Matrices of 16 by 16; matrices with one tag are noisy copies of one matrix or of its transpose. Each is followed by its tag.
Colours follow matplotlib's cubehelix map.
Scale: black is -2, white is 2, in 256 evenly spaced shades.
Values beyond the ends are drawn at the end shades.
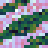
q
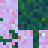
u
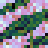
q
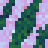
q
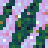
q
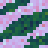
q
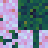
u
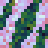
q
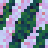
q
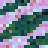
q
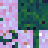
u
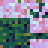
u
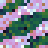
q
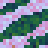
q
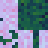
u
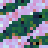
q
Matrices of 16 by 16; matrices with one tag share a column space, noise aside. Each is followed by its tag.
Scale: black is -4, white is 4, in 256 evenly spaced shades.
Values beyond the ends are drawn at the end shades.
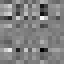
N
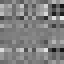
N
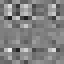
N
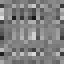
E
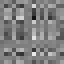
E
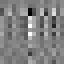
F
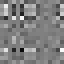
N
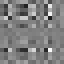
N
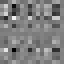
N
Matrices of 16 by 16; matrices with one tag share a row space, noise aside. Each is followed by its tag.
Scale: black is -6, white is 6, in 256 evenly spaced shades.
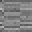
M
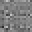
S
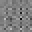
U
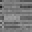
M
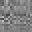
S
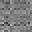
S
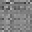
S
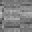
M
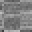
M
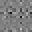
U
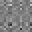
U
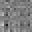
S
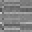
M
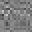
S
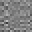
S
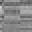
M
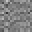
S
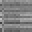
M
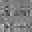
S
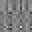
U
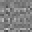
S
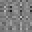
U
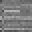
M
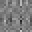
U
